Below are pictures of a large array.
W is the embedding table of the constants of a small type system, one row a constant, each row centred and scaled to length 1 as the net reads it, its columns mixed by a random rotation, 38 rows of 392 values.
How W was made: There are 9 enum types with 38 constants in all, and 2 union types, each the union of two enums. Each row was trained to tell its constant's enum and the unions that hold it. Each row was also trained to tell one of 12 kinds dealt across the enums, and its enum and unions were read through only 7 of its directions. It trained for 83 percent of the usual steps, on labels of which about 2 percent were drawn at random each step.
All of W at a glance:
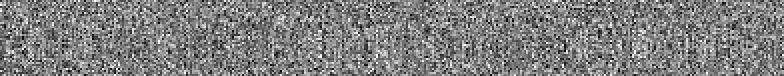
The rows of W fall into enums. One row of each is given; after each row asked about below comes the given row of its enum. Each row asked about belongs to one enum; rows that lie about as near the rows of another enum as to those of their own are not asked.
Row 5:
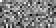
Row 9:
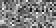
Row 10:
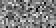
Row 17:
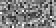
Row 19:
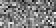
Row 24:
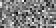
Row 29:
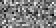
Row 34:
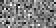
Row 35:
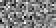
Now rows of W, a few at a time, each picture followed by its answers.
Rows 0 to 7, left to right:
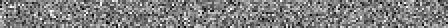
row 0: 9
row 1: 5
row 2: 5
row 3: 10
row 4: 35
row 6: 19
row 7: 5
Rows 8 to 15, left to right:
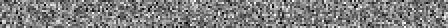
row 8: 35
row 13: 35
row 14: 17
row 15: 34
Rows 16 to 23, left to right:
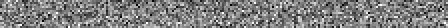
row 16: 34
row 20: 24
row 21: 29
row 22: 24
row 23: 24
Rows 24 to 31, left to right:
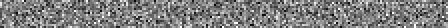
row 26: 34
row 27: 29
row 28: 34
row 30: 9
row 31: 17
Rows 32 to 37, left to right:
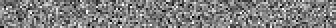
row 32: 24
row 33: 17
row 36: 19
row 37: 9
